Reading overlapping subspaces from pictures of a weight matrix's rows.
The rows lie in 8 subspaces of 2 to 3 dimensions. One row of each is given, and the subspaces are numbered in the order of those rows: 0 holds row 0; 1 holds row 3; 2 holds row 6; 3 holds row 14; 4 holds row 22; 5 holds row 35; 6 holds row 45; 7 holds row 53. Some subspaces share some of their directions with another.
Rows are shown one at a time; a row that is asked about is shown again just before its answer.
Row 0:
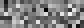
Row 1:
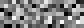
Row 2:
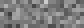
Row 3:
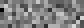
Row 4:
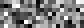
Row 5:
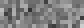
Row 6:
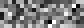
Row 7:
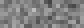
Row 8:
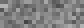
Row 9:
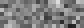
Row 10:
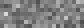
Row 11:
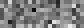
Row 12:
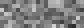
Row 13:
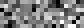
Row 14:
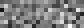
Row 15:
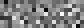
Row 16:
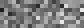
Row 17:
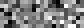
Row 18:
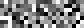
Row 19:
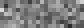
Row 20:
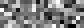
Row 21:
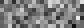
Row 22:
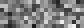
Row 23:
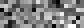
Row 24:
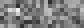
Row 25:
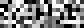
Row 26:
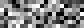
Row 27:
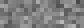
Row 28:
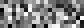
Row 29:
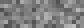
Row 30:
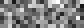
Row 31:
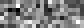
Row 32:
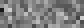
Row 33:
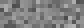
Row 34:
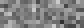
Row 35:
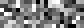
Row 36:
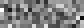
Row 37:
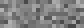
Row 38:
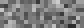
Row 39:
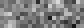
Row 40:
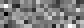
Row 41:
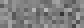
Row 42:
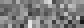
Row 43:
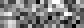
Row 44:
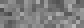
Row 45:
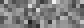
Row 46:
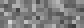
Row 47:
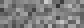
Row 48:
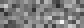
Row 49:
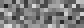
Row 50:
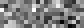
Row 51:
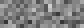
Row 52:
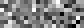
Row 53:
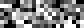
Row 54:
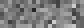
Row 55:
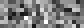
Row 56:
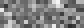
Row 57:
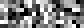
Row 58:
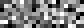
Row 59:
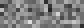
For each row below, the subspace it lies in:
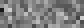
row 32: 1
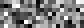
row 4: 7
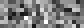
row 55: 4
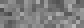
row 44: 3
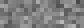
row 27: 4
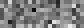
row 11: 2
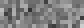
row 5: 1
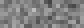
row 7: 6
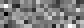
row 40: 7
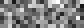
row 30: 6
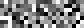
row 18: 0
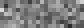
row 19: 0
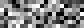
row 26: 7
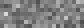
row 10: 7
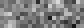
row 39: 3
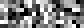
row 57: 4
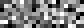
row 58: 3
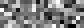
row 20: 5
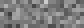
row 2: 2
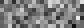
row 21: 6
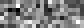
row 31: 5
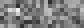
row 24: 5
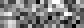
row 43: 3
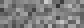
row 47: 6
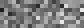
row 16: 7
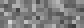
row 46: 5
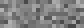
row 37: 5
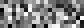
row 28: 1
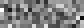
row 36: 1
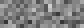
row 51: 3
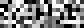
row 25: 3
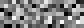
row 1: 2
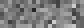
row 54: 2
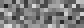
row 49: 2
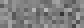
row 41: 0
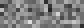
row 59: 3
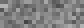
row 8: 3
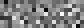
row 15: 0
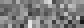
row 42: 6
